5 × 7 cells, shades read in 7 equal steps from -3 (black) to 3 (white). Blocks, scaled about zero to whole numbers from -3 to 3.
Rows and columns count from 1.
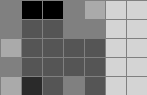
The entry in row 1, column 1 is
0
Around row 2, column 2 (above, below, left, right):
-3 -1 0 -1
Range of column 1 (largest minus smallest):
1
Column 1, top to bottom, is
0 0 1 0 1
